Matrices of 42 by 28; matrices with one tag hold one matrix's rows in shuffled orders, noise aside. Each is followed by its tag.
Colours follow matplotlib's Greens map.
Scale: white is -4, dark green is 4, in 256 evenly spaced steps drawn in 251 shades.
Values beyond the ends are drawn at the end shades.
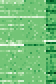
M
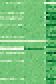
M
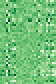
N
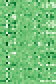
N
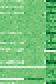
M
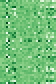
N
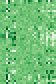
N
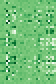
N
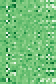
N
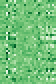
N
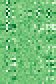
N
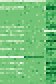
M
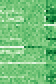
M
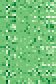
N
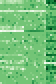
M
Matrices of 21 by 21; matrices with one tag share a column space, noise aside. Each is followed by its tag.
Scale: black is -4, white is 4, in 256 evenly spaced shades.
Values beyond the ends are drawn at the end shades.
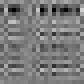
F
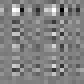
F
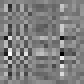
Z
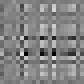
Z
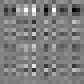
F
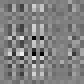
Z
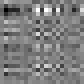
F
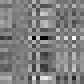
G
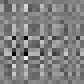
Z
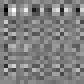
F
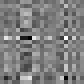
G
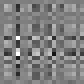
Z
